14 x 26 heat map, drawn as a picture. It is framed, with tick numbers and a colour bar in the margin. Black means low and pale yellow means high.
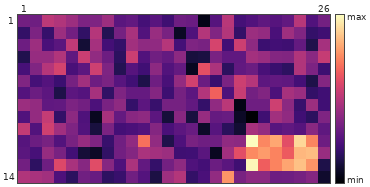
Mirror symmetry: none. Roughest part: bottom right. Ninth with the highest average: bottom right. Stripes: none. Odd patch: higher, in the bottom right. Histogram: skewed, a long tail of high values.
